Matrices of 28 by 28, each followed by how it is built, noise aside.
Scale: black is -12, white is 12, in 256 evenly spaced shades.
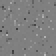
sparse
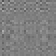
low rank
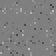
sparse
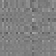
low rank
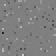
sparse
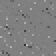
sparse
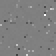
sparse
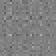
low rank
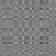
low rank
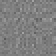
low rank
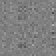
low rank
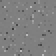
sparse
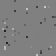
sparse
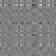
low rank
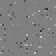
sparse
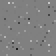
sparse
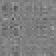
low rank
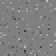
sparse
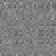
low rank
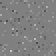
sparse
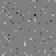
sparse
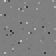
sparse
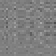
low rank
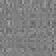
low rank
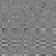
low rank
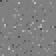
sparse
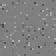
sparse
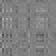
low rank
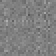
low rank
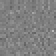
low rank
